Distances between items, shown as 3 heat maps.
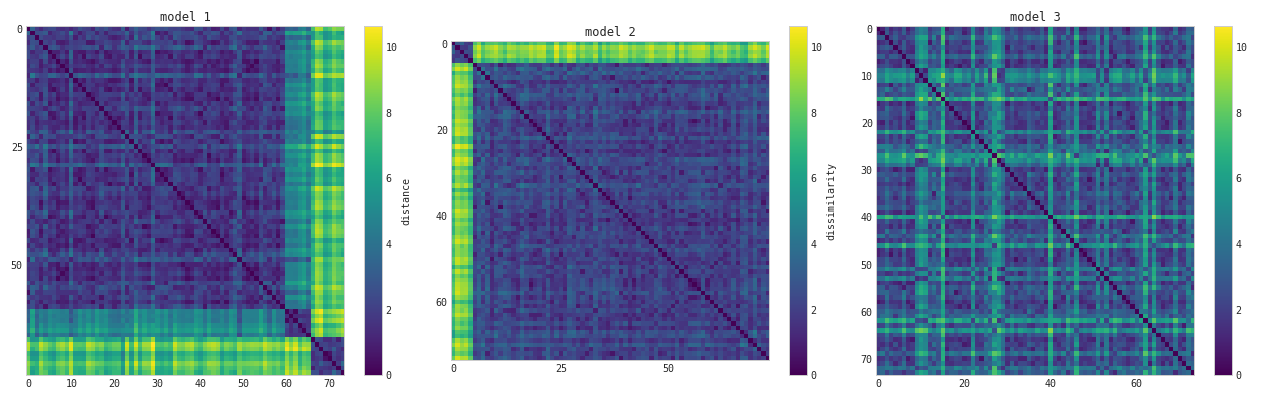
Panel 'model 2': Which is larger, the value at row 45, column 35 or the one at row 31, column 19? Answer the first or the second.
the first
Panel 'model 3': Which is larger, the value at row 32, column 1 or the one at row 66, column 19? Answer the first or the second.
the first
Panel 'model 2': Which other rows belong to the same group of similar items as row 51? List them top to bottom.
5, 6, 7, 8, 9, 10, 11, 12, 13, 14, 15, 16, 17, 18, 19, 20, 21, 22, 23, 24, 25, 26, 27, 28, 29, 30, 31, 32, 33, 34, 35, 36, 37, 38, 39, 40, 41, 42, 43, 44, 45, 46, 47, 48, 49, 50, 52, 53, 54, 55, 56, 57, 58, 59, 60, 61, 62, 63, 64, 65, 66, 67, 68, 69, 70, 71, 72, 73
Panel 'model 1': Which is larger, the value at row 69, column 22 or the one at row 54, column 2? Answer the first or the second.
the first
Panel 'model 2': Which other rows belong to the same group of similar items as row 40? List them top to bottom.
5, 6, 7, 8, 9, 10, 11, 12, 13, 14, 15, 16, 17, 18, 19, 20, 21, 22, 23, 24, 25, 26, 27, 28, 29, 30, 31, 32, 33, 34, 35, 36, 37, 38, 39, 41, 42, 43, 44, 45, 46, 47, 48, 49, 50, 51, 52, 53, 54, 55, 56, 57, 58, 59, 60, 61, 62, 63, 64, 65, 66, 67, 68, 69, 70, 71, 72, 73
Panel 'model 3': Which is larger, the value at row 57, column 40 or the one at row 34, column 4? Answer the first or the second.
the first
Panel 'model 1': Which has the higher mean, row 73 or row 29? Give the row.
73
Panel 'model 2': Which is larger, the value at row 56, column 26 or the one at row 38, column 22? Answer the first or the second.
the second
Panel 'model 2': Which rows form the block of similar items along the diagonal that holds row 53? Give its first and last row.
5 to 73
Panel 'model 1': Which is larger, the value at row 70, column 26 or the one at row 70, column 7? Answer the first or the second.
the second
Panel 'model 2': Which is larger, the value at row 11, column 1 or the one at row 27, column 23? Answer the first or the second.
the first
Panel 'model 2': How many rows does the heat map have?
74
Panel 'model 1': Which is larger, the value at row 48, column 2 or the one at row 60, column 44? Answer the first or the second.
the second
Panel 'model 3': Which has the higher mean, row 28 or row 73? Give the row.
28
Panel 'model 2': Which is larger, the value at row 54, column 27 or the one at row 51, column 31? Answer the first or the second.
the first
